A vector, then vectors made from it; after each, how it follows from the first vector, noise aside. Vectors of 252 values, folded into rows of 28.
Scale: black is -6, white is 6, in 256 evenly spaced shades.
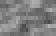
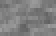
shrunk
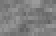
shrunk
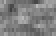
wrapped around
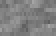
shrunk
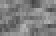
negated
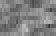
negated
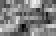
scaled up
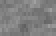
shrunk
